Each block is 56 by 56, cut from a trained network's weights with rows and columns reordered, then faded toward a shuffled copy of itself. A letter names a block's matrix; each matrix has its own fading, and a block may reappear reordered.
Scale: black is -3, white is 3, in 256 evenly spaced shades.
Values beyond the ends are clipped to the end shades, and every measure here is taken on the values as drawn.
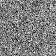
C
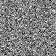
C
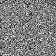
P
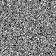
C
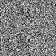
P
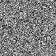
C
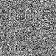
P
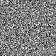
P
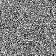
C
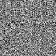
P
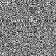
P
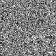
C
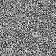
P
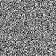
P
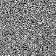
P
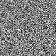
P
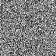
C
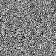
P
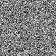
C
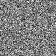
C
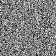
C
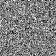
C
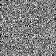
P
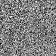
C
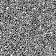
C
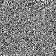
P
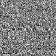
P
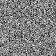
C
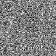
P
